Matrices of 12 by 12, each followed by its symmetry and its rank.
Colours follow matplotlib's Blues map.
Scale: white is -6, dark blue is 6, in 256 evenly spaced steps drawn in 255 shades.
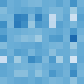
neither, rank two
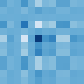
symmetric, rank one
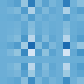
neither, rank one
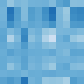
neither, rank two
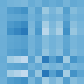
neither, rank one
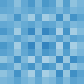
symmetric, rank one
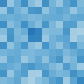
symmetric, rank two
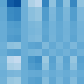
neither, rank one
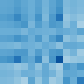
symmetric, rank two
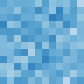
neither, full rank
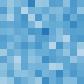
neither, full rank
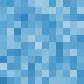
neither, full rank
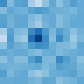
symmetric, rank two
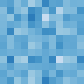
neither, rank two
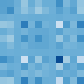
symmetric, rank two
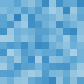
neither, full rank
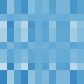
neither, rank one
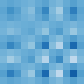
symmetric, rank one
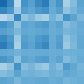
symmetric, rank one
